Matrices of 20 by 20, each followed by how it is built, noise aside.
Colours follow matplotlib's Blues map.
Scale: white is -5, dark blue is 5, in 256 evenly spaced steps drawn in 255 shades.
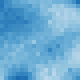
smooth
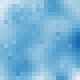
smooth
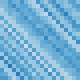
Toeplitz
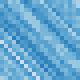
Toeplitz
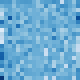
uneven columns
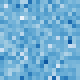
noise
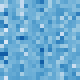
uneven columns
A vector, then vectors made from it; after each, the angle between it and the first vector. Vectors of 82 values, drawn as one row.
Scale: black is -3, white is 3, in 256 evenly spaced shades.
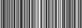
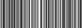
nearly parallel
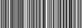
orthogonal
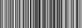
nearly opposite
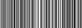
nearly parallel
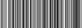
partly opposed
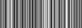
orthogonal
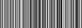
nearly opposite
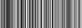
partly aligned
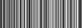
partly aligned
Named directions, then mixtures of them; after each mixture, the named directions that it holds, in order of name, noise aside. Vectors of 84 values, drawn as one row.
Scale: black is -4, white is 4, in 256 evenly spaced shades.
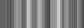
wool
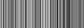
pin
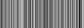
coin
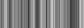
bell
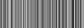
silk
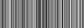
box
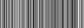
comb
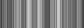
wool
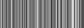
bell, silk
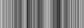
coin, wool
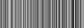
silk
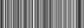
coin, comb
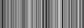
box, wool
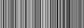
pin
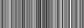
box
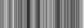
bell, wool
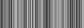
bell, coin, wool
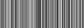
box, pin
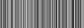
silk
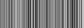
bell, coin, comb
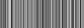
box, silk
